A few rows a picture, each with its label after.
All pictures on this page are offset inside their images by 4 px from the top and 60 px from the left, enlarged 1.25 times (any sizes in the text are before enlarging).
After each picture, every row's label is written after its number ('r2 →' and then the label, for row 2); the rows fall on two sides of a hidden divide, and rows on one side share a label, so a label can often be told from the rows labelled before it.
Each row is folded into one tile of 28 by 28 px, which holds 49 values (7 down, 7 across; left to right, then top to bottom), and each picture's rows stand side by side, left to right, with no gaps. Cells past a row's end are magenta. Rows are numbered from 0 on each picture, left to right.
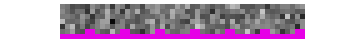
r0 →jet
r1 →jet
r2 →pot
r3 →jet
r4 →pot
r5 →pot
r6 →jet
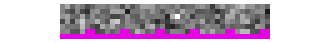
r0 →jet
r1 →pot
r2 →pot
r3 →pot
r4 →jet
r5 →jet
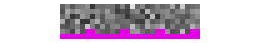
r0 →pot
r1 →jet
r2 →pot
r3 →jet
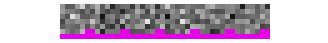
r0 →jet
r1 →jet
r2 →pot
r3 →pot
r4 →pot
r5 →jet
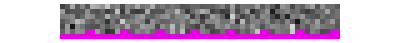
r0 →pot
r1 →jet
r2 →jet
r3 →jet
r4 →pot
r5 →jet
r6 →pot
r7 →jet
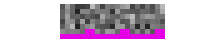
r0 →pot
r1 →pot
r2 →jet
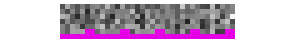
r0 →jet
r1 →pot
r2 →pot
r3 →jet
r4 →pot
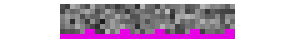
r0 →pot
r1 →pot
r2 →pot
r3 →jet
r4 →jet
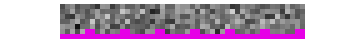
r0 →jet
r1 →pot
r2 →jet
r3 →pot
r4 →pot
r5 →jet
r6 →pot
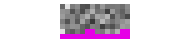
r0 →jet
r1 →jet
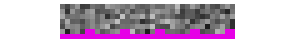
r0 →jet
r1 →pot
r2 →jet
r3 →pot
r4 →jet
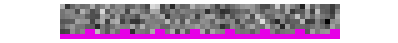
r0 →pot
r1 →pot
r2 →pot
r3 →pot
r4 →jet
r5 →jet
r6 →jet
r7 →jet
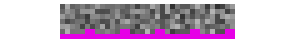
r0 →pot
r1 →jet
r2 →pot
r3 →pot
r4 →jet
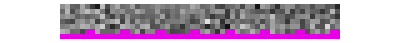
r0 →pot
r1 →pot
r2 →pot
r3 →pot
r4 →jet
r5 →pot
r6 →jet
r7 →jet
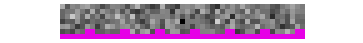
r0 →pot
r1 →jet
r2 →jet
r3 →jet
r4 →pot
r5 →jet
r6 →pot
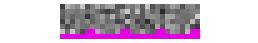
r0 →jet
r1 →jet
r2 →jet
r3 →jet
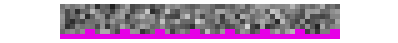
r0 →jet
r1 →pot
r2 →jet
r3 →jet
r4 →pot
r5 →pot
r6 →pot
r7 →pot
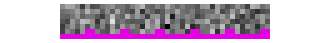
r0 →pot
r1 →pot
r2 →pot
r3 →jet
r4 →jet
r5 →jet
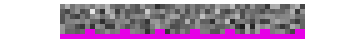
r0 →jet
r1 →jet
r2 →jet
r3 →pot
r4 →jet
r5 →jet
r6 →jet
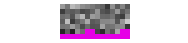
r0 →jet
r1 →jet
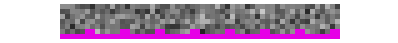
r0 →jet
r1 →jet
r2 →jet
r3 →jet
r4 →jet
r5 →pot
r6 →jet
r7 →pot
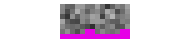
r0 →jet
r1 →jet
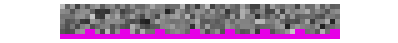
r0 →pot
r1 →jet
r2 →jet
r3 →jet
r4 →jet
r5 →pot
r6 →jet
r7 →pot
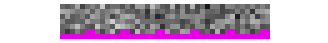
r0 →pot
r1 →pot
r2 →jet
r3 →jet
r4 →pot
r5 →pot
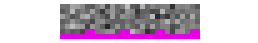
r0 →jet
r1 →jet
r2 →jet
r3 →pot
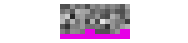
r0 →pot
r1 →jet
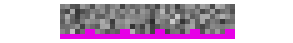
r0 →jet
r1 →jet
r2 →jet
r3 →jet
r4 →jet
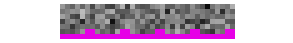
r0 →jet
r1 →jet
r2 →jet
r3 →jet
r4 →pot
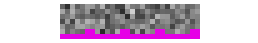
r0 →pot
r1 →jet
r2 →pot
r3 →jet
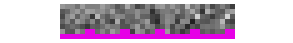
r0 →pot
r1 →jet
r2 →pot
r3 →pot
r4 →pot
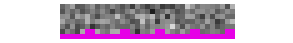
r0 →jet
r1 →jet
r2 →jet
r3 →pot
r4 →jet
